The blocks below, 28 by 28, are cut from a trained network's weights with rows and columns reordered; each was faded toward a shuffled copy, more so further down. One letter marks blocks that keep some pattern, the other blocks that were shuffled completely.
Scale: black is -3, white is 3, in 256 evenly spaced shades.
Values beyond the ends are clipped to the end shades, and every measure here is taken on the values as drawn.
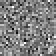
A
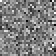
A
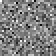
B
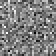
B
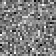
B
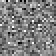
A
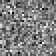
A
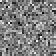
B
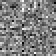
A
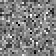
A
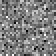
A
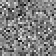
A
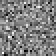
B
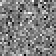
B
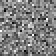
A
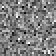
B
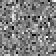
A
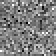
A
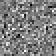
B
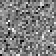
B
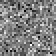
B
